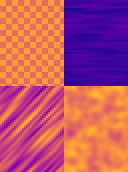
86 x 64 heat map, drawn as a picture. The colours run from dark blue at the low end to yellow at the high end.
The table splits into 2 rows of 2 panels. Panel 1,1: high, checkered. Panel 1,2: very low, streaked across, faint in contrast. Panel 2,1: middling, slanting up to the right, strong in contrast. Panel 2,2: high, blotchy.
